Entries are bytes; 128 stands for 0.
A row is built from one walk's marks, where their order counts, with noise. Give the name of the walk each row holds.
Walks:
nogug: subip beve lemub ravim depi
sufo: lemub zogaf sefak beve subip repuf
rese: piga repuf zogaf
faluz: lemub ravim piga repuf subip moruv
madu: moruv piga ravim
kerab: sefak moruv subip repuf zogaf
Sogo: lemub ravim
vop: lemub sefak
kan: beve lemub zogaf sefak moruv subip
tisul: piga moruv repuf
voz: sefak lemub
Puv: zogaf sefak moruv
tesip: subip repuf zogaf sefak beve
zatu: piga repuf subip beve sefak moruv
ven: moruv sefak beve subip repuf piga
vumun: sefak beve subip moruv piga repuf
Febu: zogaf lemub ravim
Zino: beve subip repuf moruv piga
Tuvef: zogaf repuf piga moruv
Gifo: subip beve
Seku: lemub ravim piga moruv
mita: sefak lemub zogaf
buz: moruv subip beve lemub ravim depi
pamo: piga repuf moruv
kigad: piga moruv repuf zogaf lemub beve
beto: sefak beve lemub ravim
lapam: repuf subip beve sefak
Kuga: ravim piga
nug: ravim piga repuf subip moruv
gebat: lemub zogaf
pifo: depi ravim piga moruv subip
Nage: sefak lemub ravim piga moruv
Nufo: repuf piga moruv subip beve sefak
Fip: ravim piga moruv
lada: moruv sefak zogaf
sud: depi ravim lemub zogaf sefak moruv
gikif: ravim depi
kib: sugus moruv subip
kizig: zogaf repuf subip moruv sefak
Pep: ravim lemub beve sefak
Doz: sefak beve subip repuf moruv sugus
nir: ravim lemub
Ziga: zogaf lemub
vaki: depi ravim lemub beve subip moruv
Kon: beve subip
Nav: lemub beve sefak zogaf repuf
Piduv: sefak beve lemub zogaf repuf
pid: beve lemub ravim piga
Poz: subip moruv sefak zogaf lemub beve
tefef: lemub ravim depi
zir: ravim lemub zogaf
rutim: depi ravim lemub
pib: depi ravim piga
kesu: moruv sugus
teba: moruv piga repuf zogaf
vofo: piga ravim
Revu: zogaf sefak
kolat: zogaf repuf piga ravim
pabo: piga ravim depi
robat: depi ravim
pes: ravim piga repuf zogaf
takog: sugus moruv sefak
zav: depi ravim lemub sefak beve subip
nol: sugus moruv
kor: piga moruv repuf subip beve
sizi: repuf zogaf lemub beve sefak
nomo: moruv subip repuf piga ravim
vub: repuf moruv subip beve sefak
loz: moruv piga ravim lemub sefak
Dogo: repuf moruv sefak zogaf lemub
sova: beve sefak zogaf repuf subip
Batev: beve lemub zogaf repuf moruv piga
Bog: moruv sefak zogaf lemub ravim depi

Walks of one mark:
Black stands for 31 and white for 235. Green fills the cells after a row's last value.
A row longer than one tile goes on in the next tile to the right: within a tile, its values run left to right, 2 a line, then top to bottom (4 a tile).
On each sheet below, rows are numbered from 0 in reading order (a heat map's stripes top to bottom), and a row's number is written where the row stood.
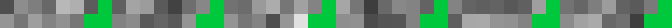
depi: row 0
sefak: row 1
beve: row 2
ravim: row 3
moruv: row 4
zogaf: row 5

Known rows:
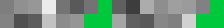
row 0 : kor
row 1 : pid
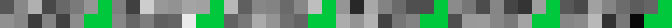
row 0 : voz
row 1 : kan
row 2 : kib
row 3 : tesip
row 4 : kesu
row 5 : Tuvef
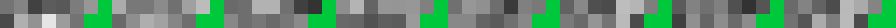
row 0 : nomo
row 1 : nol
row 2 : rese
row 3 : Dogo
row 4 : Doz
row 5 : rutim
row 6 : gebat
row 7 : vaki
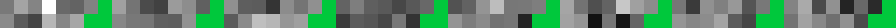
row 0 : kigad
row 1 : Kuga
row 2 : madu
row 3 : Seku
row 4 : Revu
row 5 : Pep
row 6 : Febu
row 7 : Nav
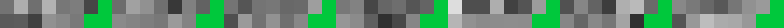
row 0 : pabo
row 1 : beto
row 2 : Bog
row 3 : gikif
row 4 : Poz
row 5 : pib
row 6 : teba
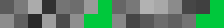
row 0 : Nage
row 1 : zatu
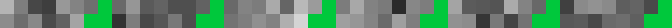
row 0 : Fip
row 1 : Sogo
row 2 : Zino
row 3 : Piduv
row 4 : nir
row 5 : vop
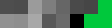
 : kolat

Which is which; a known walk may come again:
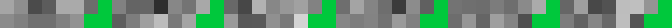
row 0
pes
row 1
loz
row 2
pid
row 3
beto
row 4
ven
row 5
sud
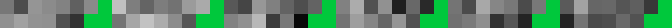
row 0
Ziga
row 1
takog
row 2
Tuvef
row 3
Nav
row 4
kizig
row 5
tefef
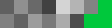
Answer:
zav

